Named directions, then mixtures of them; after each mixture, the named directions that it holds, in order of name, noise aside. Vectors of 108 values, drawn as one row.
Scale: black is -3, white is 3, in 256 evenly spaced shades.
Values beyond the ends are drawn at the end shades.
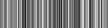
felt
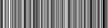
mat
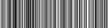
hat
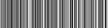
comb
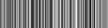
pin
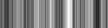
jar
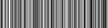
comb, mat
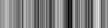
jar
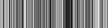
jar, mat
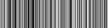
hat, pin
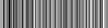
hat, mat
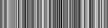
felt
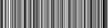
mat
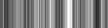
jar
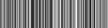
pin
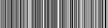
comb
